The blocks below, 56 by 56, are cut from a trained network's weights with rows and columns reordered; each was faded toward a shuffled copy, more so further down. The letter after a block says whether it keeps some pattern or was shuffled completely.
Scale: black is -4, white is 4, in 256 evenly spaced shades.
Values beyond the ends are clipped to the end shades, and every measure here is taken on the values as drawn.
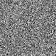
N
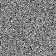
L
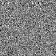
N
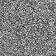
N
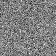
L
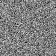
L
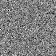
L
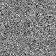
N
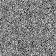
L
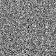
N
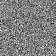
L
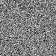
L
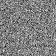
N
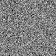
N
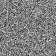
L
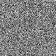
N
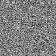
N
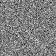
L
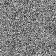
L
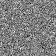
L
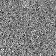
N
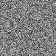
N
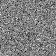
L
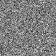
N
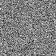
L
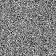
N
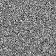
N
